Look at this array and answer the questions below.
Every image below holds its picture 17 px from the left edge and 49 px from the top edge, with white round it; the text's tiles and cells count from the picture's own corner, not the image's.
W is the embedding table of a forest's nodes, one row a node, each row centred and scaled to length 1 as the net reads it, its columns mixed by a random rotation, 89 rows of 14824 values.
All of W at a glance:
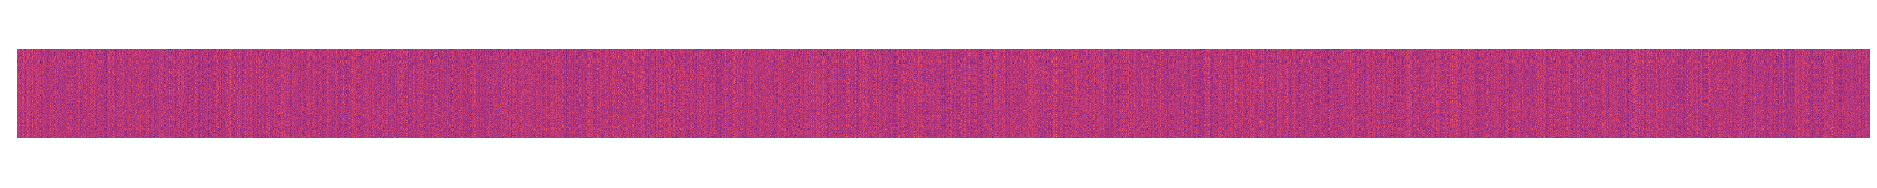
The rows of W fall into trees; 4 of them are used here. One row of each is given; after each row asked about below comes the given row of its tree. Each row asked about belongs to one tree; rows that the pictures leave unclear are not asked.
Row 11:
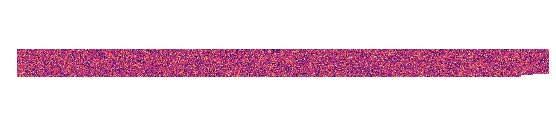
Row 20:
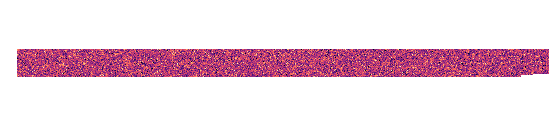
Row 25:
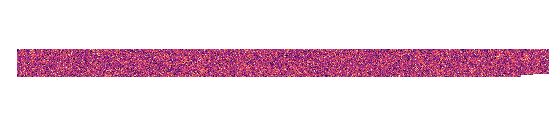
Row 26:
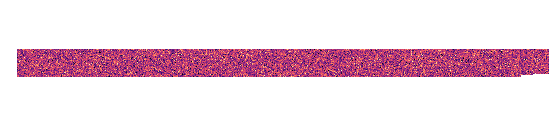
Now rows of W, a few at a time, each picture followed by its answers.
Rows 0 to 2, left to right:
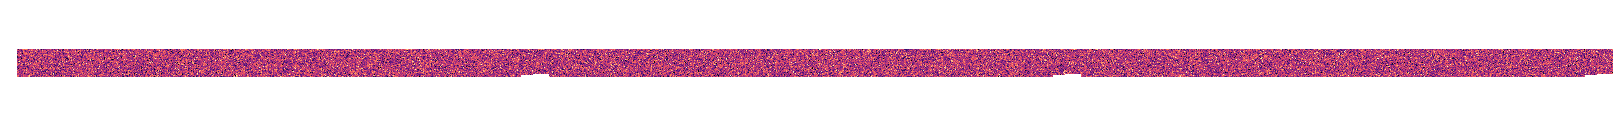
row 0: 26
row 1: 20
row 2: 11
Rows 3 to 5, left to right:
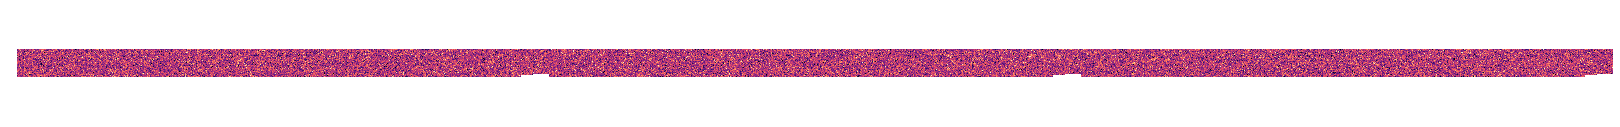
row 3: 25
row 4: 25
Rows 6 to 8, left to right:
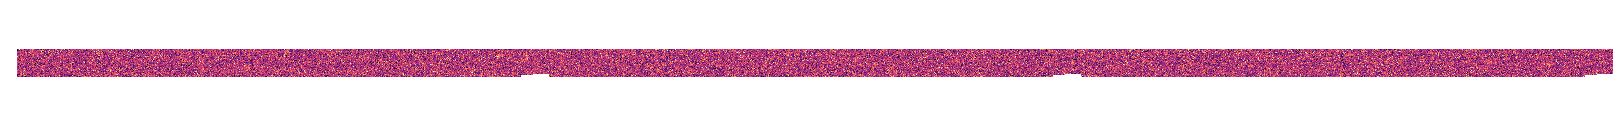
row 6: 25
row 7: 20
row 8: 20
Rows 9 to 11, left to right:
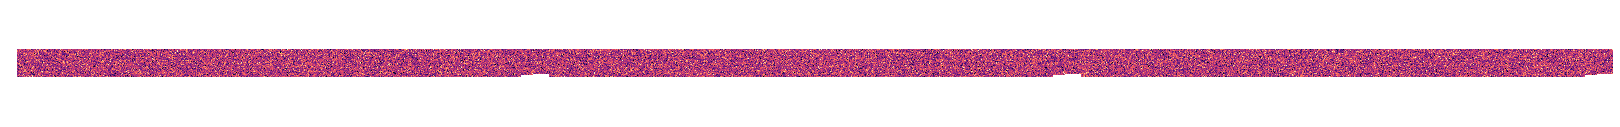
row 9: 20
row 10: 20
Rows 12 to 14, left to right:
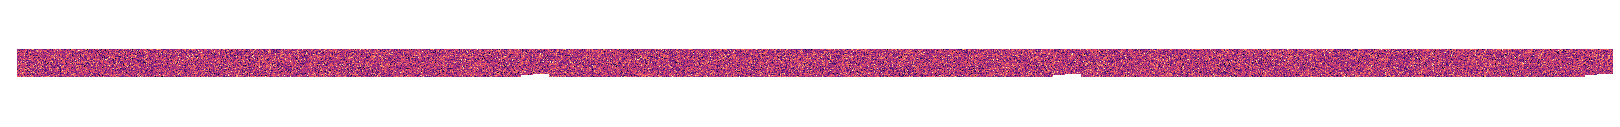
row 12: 11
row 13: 11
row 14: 26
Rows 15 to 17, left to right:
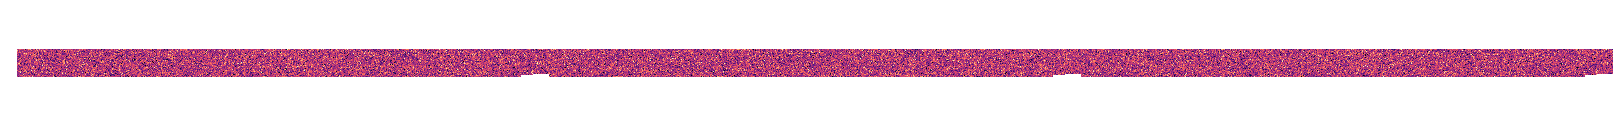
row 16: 25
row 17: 20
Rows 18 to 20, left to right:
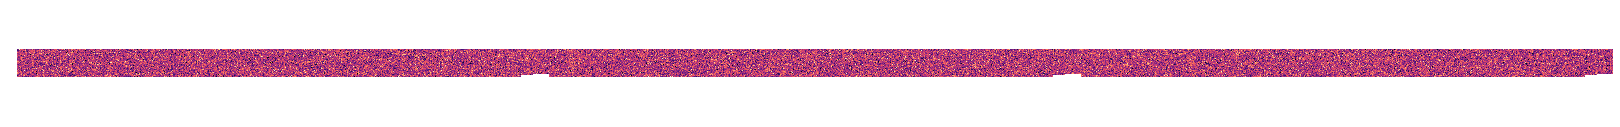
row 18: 25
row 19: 11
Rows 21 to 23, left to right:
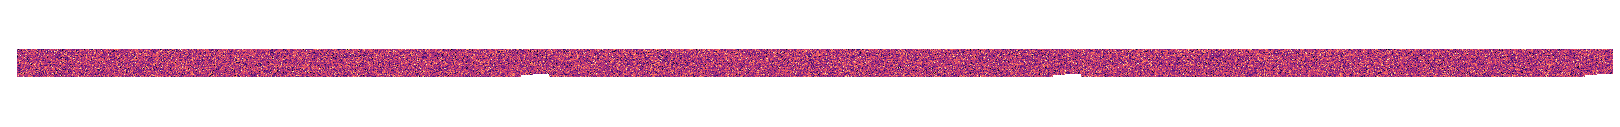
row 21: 26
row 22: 20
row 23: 20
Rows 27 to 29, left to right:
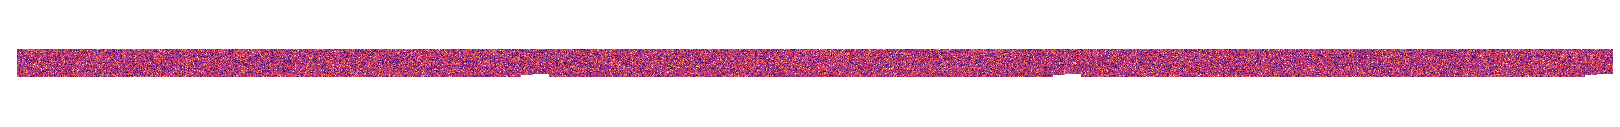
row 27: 26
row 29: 25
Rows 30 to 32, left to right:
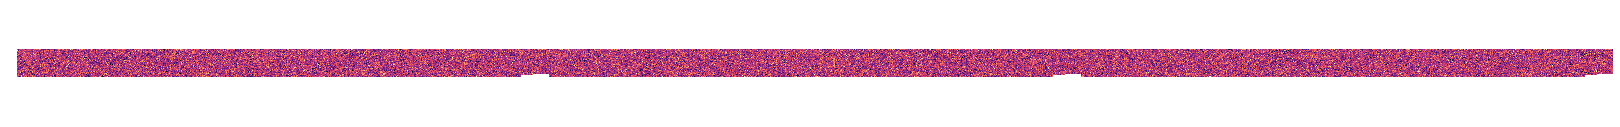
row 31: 20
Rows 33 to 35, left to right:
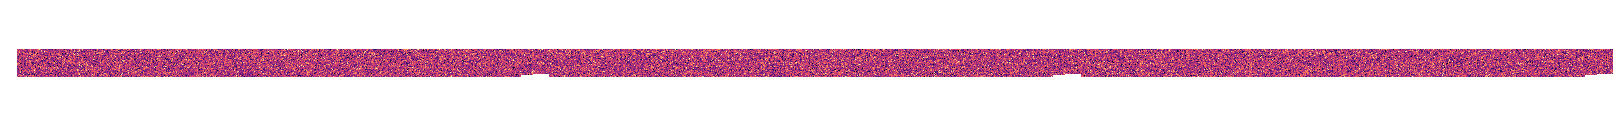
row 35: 26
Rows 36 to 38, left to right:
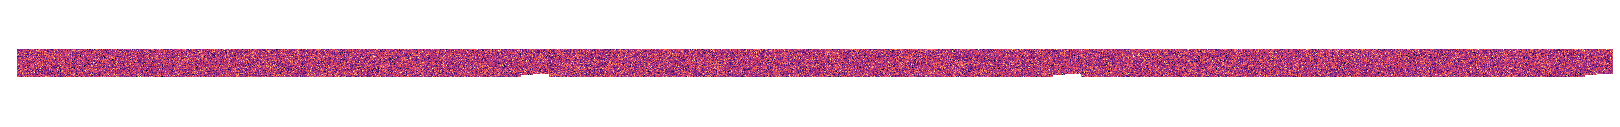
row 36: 11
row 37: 26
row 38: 20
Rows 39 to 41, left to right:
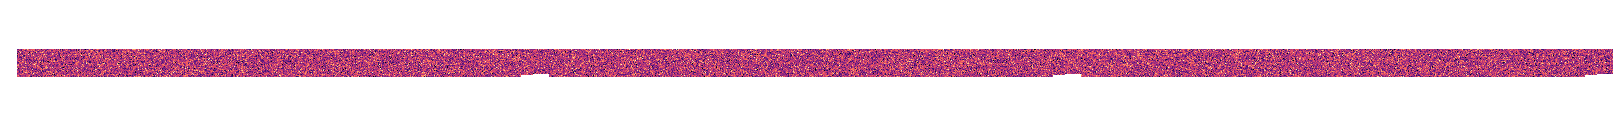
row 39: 26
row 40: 26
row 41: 20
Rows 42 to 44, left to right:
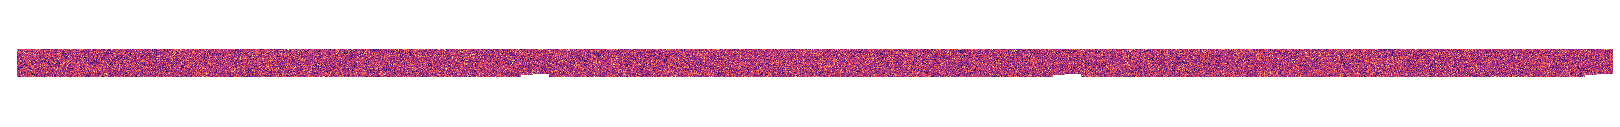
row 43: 20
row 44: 20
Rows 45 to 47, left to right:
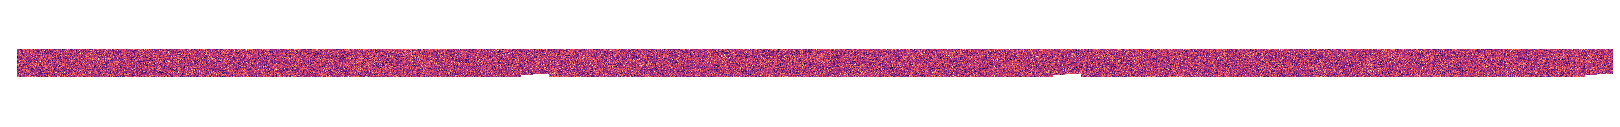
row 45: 26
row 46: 11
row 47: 25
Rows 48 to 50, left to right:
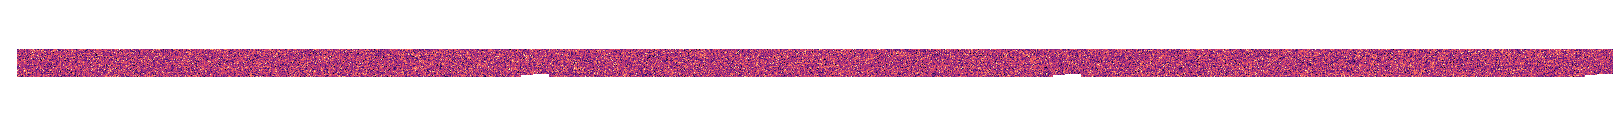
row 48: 25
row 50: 26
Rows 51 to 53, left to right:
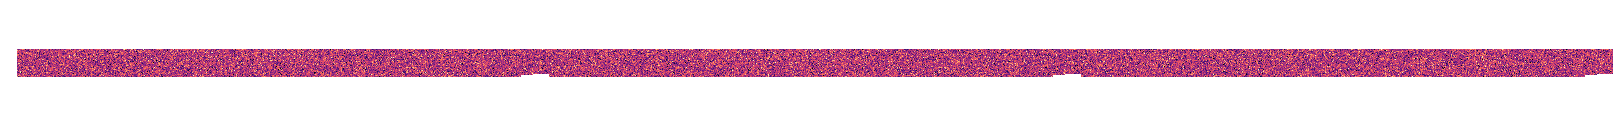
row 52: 20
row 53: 26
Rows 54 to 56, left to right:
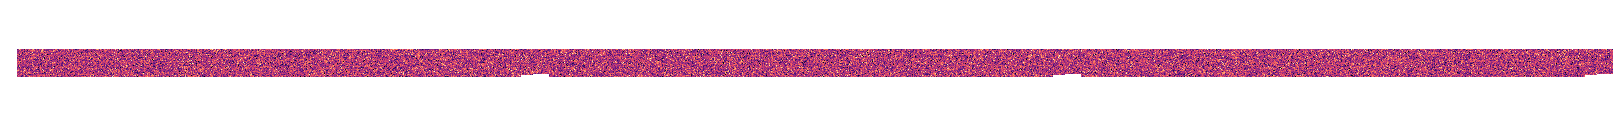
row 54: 25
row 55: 25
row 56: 20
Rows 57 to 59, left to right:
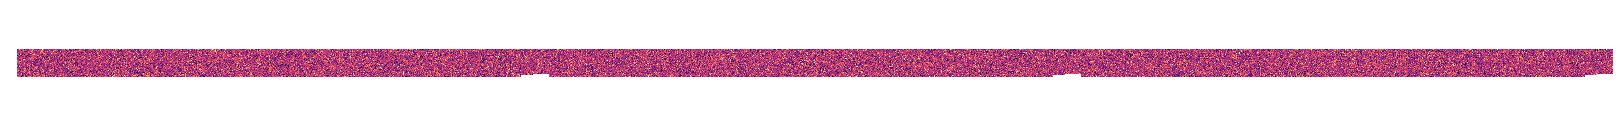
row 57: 25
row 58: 11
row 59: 20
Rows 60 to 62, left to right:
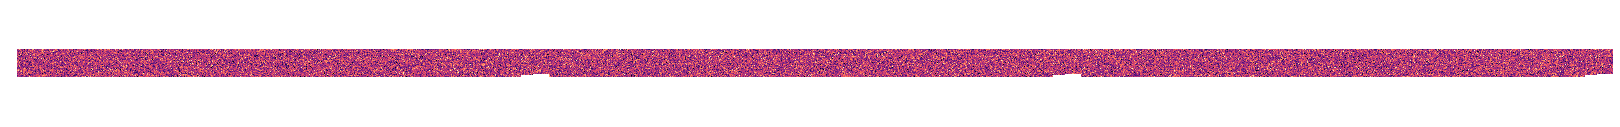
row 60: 25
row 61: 11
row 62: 25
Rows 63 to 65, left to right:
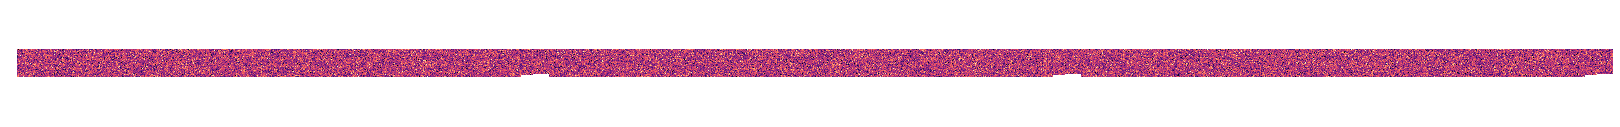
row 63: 26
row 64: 25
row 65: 20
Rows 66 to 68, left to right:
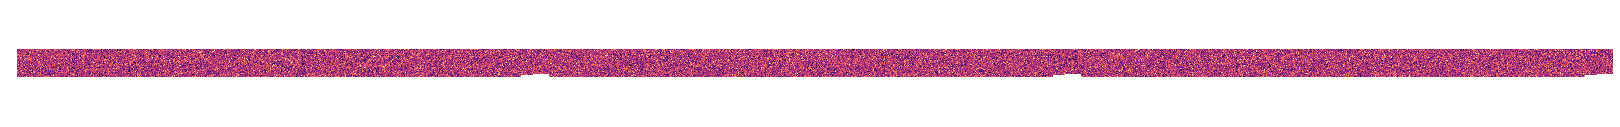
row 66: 11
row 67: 20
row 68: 11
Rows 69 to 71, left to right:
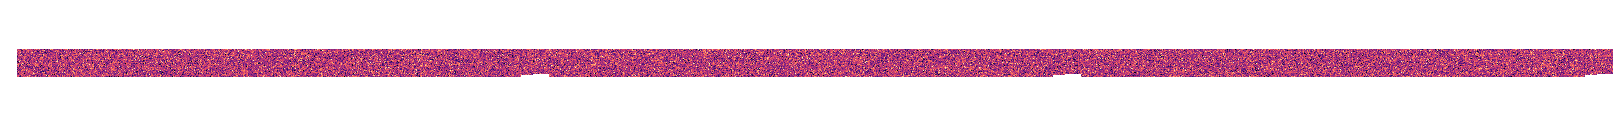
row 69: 26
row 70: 20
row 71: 25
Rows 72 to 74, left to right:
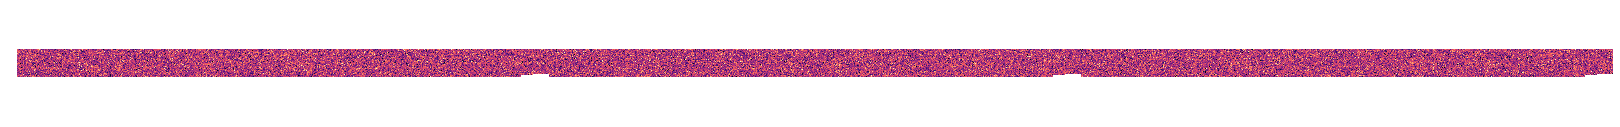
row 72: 20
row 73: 25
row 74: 26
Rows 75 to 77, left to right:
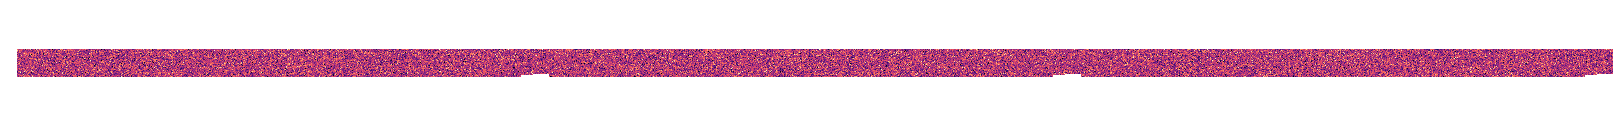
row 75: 20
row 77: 20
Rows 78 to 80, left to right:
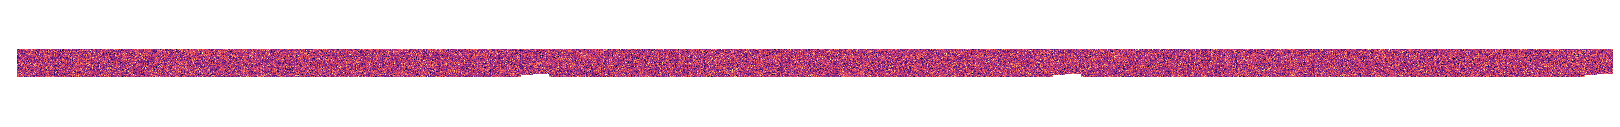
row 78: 26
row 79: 11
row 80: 11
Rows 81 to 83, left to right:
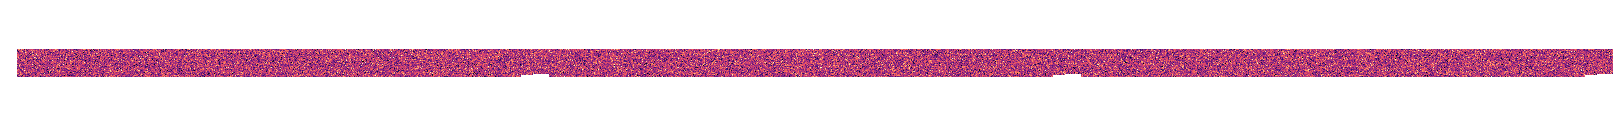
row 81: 25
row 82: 20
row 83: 26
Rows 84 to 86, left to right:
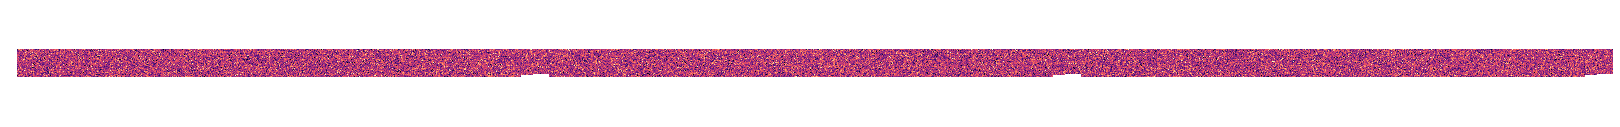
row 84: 25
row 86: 25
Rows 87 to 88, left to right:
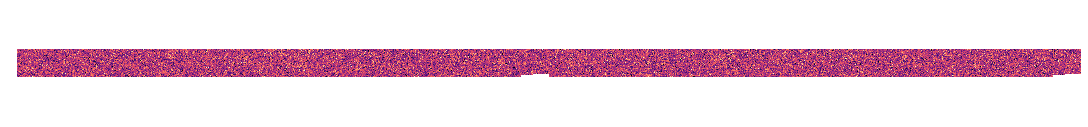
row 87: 20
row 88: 11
